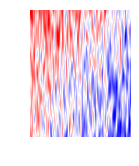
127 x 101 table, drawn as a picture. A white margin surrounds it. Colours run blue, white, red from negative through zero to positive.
Overall the values sit about 50% of the way up the scale. The bottom right is the ninth with the lowest average. Neither half mirrors the other. The top left is the ninth with the highest average. The field climbs toward the top left. Streaks run downward. The values follow a bell shape.
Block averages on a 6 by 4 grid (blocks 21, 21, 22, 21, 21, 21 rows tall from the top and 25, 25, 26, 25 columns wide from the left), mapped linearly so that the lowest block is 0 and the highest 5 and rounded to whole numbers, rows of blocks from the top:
5 4 3 2 / 4 4 3 2 / 4 3 2 1 / 4 2 2 0 / 3 2 1 1 / 3 2 1 0
